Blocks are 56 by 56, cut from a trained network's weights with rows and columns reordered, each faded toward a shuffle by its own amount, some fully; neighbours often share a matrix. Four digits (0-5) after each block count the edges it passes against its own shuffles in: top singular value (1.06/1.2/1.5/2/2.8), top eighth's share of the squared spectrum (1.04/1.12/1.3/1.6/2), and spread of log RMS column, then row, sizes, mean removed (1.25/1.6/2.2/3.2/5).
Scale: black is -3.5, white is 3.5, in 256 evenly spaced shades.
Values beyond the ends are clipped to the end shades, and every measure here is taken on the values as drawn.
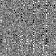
3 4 2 1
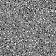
2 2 0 1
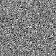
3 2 0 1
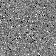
0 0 0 0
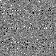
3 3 0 2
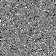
1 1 0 0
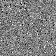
1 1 0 0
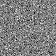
2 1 0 0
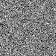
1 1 0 0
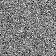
1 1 0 0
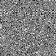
3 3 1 2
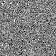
1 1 0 0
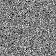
0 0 0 0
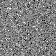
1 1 0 0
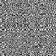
4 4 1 3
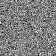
2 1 0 0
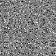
3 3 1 2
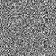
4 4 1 2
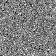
0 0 0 0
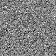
2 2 0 0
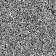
0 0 0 0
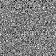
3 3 0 1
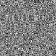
4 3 0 2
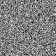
2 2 0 1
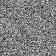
1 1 0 0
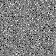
2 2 0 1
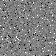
0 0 0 0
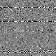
4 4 0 3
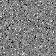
2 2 0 1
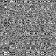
4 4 1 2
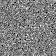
0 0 0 0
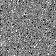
0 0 0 0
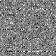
3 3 0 2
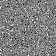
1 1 0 0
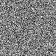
1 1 0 0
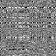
4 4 1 3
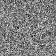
1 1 0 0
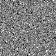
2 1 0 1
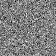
1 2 0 0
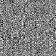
3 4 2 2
